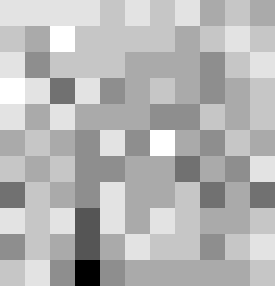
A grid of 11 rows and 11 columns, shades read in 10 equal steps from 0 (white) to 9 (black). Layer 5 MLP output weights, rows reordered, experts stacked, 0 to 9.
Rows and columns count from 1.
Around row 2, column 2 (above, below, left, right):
1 4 2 0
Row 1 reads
1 1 1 1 2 1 2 1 3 2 3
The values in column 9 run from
2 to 5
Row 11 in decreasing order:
9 4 4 3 3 3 3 3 2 2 1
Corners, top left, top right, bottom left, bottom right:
1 3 2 2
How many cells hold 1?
23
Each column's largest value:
5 4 5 9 4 4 4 5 5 4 5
